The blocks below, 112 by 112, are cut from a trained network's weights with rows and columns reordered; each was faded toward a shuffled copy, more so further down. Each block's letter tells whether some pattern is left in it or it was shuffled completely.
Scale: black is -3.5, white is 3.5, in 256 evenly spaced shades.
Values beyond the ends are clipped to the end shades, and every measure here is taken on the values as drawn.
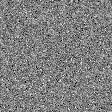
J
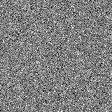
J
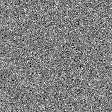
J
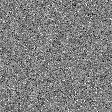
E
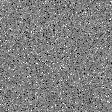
J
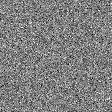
J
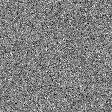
J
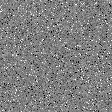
J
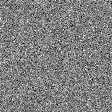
J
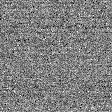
E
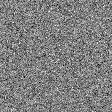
J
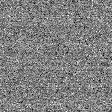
E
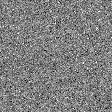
E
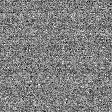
E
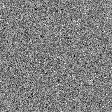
J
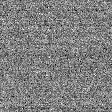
E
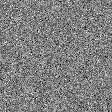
J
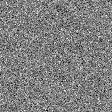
J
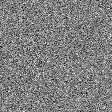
J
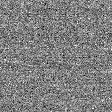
E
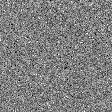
J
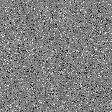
E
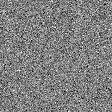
J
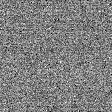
E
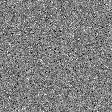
E
